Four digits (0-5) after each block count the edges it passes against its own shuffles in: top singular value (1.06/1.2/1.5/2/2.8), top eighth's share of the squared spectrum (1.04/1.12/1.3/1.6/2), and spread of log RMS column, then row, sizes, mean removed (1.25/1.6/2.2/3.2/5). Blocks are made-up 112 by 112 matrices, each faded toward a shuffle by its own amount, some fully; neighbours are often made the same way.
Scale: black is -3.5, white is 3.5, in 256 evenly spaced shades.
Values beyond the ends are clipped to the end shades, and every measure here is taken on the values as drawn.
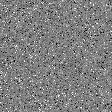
2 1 0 0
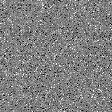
3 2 1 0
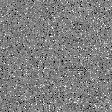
3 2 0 1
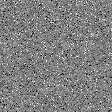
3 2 0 0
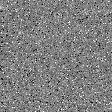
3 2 0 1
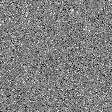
0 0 0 1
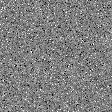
0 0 0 0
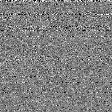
2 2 0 4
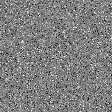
2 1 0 0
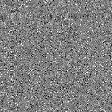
4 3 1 2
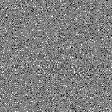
4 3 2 2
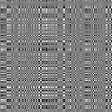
5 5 5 5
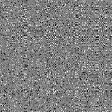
5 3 2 2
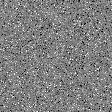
2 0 0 0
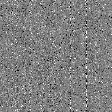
2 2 3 0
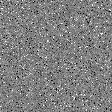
0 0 0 0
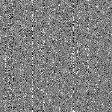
2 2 3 0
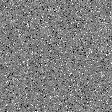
0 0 0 0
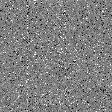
1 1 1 0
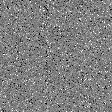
0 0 0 0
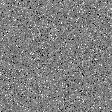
0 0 0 0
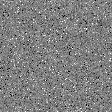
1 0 0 0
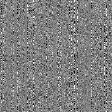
2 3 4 0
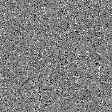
1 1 2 0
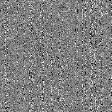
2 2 4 0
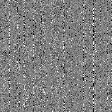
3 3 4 0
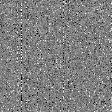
2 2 3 0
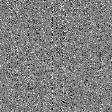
2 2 2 0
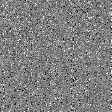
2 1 2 0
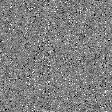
1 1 2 0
